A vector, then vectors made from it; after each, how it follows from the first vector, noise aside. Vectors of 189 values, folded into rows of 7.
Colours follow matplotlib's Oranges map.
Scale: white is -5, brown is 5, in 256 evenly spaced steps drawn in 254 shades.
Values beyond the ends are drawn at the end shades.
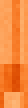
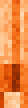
scaled up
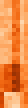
scaled up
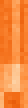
negated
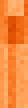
reversed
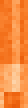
negated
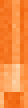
negated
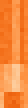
negated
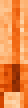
scaled up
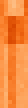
reversed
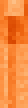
reversed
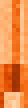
scaled up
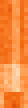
negated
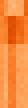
reversed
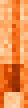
scaled up
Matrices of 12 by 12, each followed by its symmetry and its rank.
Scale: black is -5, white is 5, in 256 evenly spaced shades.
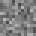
antisymmetric, full rank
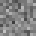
neither, full rank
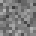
neither, full rank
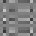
neither, rank one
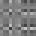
neither, rank one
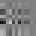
neither, rank one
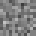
antisymmetric, full rank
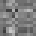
neither, rank two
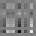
neither, rank one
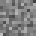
antisymmetric, full rank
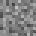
neither, full rank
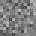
antisymmetric, full rank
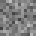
neither, full rank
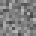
antisymmetric, full rank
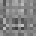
neither, rank two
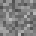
neither, full rank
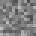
neither, full rank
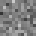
antisymmetric, full rank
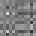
neither, rank two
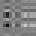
neither, rank one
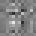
neither, rank two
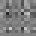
neither, rank two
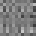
neither, rank two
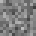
neither, full rank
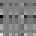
neither, rank one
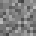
antisymmetric, full rank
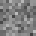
antisymmetric, full rank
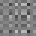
neither, rank one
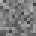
neither, full rank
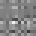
neither, rank two
